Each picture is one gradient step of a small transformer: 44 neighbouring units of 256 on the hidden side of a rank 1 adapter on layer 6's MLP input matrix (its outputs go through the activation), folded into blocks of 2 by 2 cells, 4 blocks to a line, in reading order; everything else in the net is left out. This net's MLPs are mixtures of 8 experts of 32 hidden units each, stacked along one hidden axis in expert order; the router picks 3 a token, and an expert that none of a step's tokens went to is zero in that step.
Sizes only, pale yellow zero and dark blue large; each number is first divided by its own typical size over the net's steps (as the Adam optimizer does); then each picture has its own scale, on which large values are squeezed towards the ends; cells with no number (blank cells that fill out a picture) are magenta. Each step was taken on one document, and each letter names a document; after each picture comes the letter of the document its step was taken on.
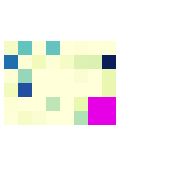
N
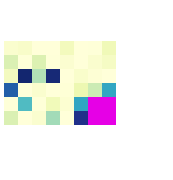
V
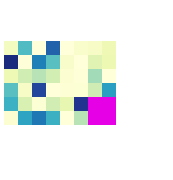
V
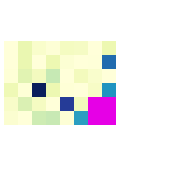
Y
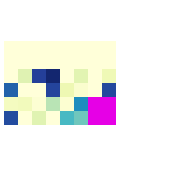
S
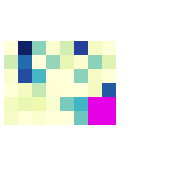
Y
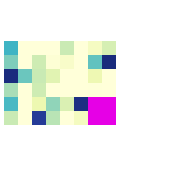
V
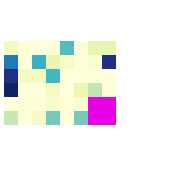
V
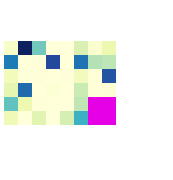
N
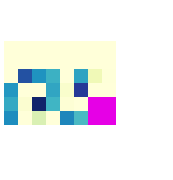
S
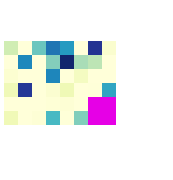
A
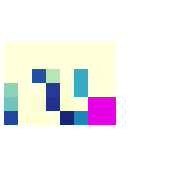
S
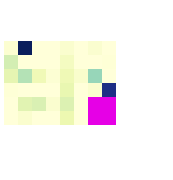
V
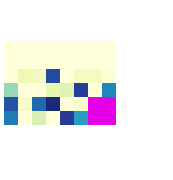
S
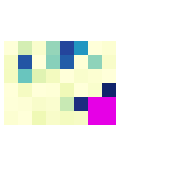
Y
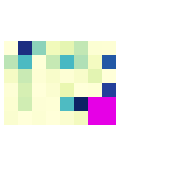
Y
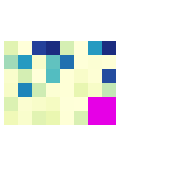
A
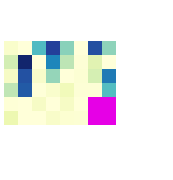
A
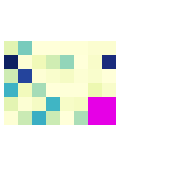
V
